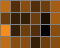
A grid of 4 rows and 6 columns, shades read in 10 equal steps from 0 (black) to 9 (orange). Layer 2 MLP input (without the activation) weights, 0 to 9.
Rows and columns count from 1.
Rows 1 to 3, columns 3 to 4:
5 3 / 2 4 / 4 3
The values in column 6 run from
5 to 6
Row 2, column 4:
4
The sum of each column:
27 12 16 12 9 22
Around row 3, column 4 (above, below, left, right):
4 2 4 0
